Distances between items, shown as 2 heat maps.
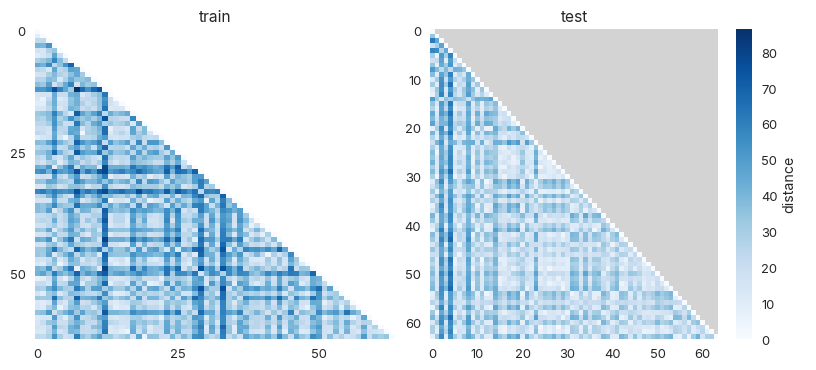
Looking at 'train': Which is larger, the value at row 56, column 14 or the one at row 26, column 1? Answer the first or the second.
the second
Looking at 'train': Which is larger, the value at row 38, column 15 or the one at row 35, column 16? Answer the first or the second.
the first
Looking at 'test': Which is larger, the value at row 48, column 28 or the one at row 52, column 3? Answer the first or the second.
the second
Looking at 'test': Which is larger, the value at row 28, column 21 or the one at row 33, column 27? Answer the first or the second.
the first
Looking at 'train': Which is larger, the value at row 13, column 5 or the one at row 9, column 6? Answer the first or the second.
the second
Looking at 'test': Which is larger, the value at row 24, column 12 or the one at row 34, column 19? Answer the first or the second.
the second
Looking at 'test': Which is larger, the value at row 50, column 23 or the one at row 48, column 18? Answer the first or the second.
the first
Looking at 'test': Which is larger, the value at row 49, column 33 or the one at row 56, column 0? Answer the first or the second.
the second
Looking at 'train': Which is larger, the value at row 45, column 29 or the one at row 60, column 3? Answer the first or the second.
the first
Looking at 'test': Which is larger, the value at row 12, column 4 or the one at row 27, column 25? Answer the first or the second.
the first
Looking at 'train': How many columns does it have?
64
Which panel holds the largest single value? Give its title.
train
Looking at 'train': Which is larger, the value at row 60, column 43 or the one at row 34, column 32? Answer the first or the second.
the first
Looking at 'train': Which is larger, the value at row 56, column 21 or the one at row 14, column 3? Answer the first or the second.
the second
